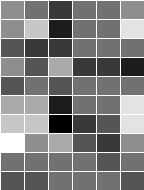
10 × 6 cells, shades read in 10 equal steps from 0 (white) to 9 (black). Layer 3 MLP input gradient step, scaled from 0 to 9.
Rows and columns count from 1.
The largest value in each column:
6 7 9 7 7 8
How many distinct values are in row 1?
3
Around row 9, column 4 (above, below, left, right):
6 5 5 6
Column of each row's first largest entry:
3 3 2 6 1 3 3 5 5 1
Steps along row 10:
same down same same up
